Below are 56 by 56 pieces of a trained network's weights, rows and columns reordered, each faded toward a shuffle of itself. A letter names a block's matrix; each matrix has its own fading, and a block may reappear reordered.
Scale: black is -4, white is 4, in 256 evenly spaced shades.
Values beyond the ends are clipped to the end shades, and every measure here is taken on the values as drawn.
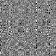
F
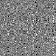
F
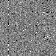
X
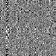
F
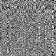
F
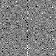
X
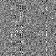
F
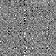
F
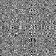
F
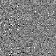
X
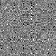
F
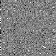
X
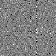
X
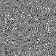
X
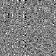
F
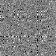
X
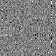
X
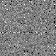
X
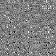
X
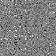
X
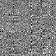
F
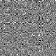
F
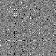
X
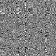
F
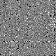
X
